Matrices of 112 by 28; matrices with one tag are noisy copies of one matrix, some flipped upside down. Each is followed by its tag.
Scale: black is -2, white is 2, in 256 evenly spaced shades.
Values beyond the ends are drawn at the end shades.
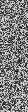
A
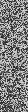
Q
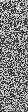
A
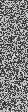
A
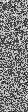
A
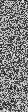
A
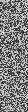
A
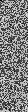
A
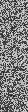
Q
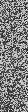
Q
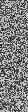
A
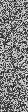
Q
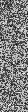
Q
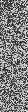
Q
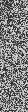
Q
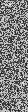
A
